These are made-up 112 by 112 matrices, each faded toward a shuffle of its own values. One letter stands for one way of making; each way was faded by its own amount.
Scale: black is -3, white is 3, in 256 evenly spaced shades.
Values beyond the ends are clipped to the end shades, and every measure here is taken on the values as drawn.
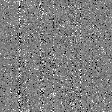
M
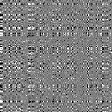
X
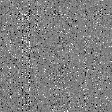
M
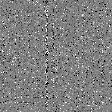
M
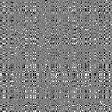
X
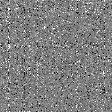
M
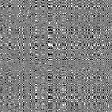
X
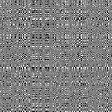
X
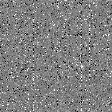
M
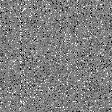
M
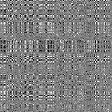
X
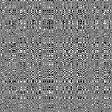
X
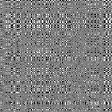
X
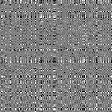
X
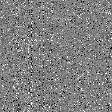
M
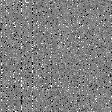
M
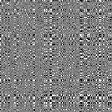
X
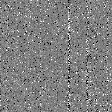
M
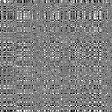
X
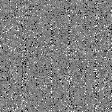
M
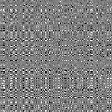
X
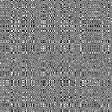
X
